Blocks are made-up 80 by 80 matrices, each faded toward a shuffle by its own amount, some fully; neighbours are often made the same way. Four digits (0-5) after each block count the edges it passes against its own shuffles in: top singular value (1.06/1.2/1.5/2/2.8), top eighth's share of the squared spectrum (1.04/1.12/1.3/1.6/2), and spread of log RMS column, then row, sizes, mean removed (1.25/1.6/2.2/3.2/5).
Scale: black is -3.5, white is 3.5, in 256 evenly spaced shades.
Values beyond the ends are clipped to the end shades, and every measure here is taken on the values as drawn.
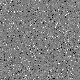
2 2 0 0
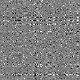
4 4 2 3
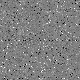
2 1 0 1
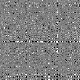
4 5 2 3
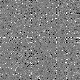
4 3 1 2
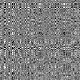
5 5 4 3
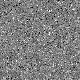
0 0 0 0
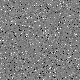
0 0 0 0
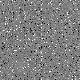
3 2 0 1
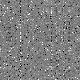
4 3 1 0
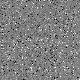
3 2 1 0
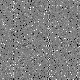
4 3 1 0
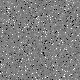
0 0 0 0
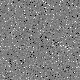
0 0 0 0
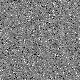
1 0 0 0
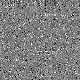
3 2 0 1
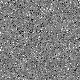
2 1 0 0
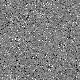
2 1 0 0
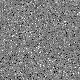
0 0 0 0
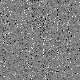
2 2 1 0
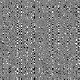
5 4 3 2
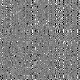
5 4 3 2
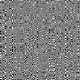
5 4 3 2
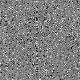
3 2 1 0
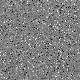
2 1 0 0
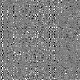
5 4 3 2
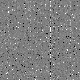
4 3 1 0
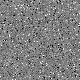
1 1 0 0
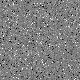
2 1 0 0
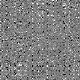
4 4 2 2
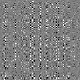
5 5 4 3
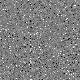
3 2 1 0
